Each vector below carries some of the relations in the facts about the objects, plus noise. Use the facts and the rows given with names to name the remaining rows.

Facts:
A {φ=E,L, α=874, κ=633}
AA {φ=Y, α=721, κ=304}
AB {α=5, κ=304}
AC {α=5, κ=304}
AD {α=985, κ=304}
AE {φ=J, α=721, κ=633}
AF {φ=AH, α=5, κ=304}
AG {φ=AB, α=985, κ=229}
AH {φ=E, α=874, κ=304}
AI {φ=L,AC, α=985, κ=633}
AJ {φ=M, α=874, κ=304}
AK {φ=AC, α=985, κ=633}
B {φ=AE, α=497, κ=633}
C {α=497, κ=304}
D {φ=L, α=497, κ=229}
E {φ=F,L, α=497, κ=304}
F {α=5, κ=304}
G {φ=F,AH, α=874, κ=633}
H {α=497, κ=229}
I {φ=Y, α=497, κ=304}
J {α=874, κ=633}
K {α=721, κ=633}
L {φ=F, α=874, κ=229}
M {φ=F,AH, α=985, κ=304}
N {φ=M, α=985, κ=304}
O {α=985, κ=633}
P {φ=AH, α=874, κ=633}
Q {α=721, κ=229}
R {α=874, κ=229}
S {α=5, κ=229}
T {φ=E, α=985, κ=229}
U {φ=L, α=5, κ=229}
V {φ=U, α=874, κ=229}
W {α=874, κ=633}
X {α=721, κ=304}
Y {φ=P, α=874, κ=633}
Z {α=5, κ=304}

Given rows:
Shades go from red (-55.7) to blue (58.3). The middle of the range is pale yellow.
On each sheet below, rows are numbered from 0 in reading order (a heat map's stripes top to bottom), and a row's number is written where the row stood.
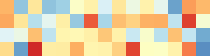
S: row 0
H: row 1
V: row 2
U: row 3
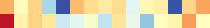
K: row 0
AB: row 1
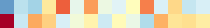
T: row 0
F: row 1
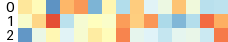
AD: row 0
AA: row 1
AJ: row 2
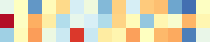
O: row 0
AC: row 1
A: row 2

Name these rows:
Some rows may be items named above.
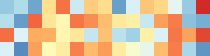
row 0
M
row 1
L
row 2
AF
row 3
L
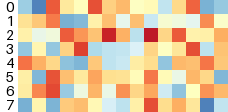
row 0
L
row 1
Q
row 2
E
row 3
N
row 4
X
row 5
U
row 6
AA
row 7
AI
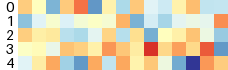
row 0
AD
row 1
AJ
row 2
R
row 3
D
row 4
AE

